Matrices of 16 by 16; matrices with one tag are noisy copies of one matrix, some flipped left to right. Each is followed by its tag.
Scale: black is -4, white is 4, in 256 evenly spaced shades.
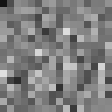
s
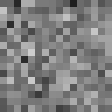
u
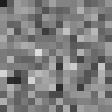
s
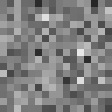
u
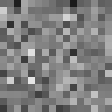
u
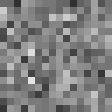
u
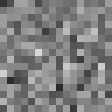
s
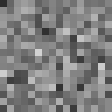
s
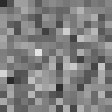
s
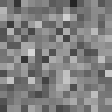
u
